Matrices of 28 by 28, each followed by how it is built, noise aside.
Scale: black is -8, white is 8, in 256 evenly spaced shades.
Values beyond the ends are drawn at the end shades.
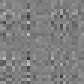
low rank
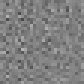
low rank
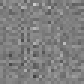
low rank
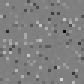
sparse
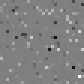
sparse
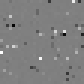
sparse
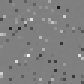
sparse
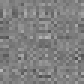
low rank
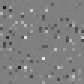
sparse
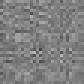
low rank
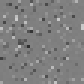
sparse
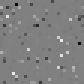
sparse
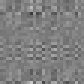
low rank
